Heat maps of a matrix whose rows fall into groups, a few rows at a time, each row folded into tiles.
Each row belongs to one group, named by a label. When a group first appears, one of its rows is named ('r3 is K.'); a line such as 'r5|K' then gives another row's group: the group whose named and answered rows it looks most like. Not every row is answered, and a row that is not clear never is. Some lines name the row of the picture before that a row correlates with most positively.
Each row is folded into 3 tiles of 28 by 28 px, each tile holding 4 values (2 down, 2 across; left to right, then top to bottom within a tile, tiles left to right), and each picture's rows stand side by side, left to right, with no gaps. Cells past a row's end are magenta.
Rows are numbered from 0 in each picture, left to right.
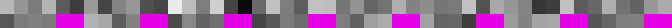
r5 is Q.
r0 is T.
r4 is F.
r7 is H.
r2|T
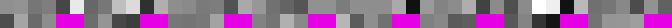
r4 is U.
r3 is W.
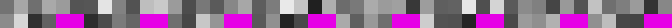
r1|H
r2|W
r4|U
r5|Q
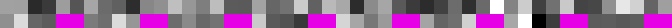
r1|W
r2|T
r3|Q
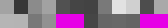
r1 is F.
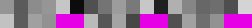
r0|U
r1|U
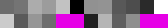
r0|U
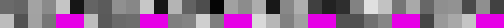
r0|U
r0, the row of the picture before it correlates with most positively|0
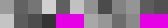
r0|Q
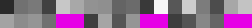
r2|H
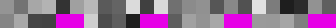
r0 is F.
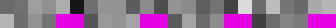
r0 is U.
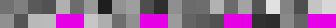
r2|Q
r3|H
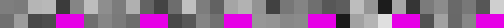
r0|F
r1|T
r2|H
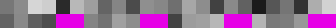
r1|W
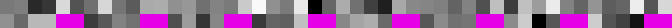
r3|T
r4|W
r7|Q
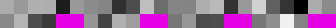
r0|F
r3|W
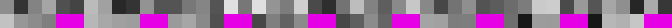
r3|T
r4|H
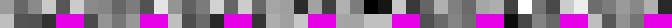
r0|Q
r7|U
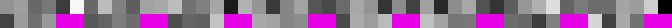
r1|H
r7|U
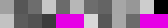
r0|Q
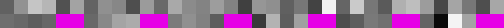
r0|F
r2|T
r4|H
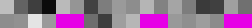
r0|W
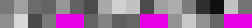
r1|F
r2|W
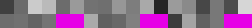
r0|F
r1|U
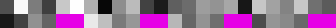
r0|H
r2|U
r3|T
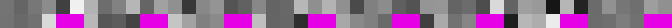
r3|Q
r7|H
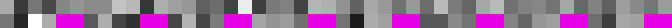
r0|W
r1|F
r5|H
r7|W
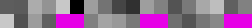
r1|W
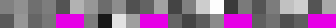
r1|W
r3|F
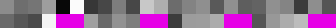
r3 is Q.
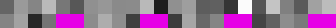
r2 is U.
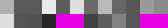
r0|Q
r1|H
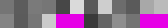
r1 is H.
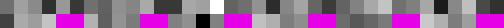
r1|U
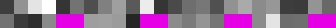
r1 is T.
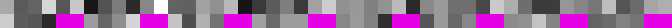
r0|Q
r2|U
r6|W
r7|H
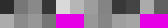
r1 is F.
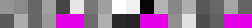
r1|F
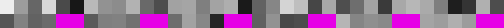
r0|T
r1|T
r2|T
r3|F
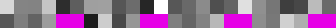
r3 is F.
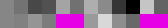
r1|W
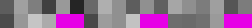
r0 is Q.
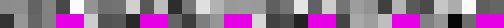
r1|Q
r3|Q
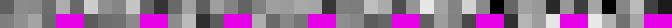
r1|T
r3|U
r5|T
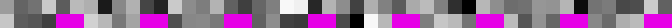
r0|Q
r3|F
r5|W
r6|U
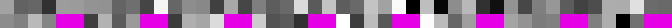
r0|W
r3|Q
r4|U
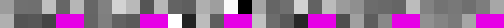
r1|F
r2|U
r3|Q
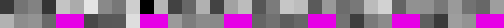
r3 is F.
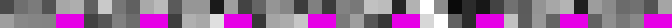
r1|H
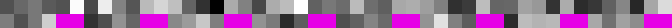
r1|H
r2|W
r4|H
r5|W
